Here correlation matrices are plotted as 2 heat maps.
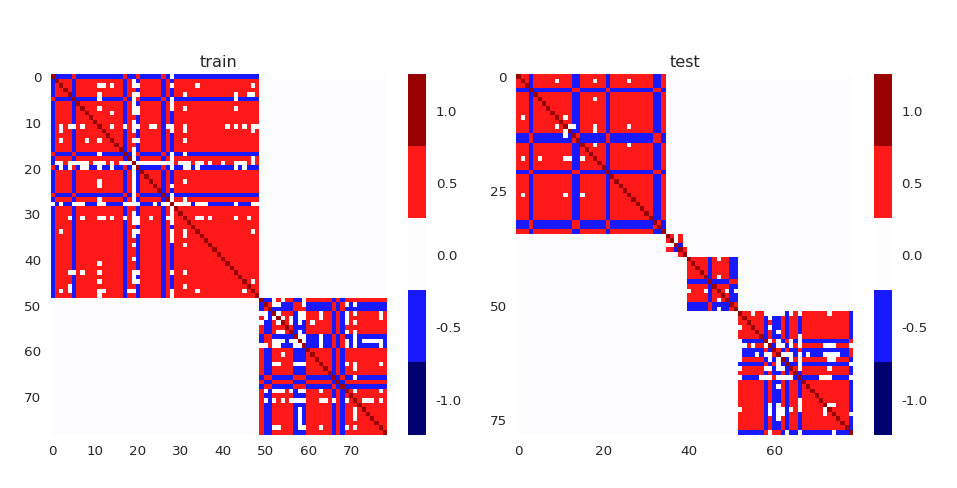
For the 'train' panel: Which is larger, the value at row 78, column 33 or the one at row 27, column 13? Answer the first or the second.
the second
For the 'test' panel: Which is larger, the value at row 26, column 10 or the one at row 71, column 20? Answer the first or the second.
the first
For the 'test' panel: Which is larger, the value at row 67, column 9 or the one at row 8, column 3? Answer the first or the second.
the first
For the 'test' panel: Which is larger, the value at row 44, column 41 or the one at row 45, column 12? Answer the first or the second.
the first
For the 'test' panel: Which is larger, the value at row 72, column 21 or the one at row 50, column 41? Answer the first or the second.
the first
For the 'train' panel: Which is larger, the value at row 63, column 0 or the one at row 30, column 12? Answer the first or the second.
the second
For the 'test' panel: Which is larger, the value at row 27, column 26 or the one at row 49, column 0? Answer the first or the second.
the first
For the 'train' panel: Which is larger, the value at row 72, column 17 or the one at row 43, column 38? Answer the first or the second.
the second
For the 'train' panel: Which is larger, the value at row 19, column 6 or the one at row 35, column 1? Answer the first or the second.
the second
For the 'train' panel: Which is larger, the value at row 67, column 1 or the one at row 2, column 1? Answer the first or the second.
the second
